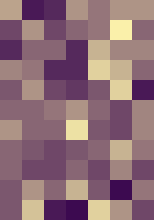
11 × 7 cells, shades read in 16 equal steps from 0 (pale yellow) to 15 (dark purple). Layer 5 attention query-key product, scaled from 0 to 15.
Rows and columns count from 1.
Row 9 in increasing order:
7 9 9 11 11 11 11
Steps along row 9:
up same down up down up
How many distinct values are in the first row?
5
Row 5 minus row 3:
-3 -3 2 -1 6 -5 7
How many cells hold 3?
1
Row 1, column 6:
6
